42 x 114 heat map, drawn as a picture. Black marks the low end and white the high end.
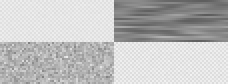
It is made of 2 by 2 panels. Panel 1,1: very high, checkered, faint in contrast. Panel 1,2: middling, streaked across. Panel 2,1: high, fine-grained. Panel 2,2: very high, checkered, faint in contrast.
